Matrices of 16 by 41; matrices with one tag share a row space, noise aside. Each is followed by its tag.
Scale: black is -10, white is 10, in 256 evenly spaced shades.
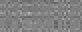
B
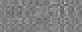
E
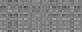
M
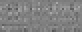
M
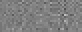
E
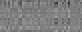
B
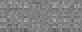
M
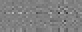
E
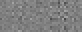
E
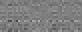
M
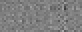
E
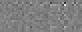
E
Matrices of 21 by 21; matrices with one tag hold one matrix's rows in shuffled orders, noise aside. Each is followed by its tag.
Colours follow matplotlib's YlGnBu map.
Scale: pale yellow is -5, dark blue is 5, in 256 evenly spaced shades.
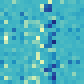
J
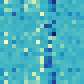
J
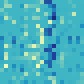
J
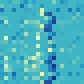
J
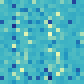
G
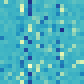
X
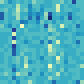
G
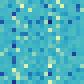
G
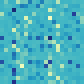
G
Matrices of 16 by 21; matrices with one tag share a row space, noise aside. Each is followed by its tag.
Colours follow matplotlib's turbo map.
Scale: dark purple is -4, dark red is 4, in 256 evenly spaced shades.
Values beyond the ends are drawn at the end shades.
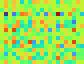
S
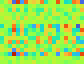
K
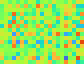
K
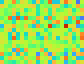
K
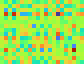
S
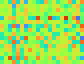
K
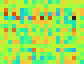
S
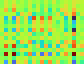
S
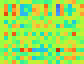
S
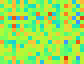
K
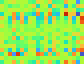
K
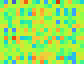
S
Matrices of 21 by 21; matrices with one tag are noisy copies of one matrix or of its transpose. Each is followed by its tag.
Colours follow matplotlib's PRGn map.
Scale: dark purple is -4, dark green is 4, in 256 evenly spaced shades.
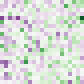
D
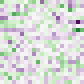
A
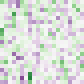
A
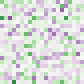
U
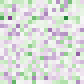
U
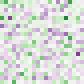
U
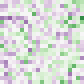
D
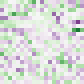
A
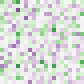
U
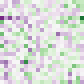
D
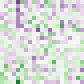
D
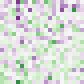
D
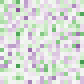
U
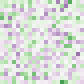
U
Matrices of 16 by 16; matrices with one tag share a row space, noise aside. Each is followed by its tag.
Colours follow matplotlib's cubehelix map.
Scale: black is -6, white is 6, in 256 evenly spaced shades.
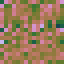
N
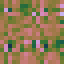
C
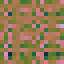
C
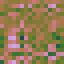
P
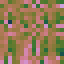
C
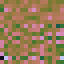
N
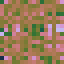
N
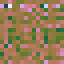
C
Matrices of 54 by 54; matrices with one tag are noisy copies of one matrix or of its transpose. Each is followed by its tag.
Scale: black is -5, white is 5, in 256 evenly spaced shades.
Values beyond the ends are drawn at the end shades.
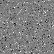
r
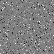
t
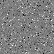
r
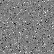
r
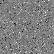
r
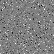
t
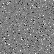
t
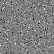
t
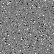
t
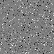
r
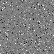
t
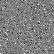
t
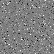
t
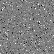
t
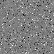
r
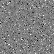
t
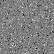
r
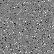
r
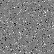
r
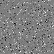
r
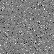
t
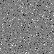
r
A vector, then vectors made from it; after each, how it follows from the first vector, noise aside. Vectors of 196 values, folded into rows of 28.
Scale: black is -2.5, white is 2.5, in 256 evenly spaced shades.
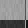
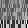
sign-scrambled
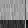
copied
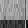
copied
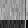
copied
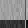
copied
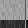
copied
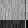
copied
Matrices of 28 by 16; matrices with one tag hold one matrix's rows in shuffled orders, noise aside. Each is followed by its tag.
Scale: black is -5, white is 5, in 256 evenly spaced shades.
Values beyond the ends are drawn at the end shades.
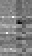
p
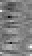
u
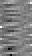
u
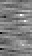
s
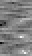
s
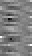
u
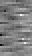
s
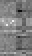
p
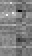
p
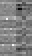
p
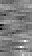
s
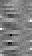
u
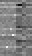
p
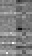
p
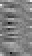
u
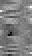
u
